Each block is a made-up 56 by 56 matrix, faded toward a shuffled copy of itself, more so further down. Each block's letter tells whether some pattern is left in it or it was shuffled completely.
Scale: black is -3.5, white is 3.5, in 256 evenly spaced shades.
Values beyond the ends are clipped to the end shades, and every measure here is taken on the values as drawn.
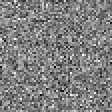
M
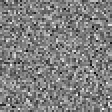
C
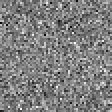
C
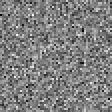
C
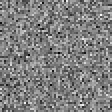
C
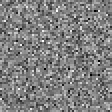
C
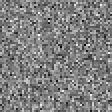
M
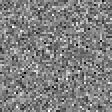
C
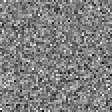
C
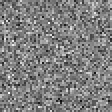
M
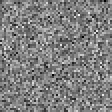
C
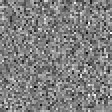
M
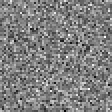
C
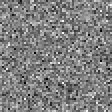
C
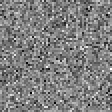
M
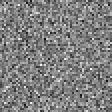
M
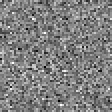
M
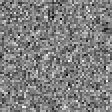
M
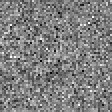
M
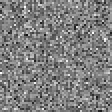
M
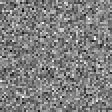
M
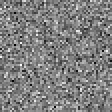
C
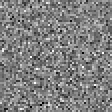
M
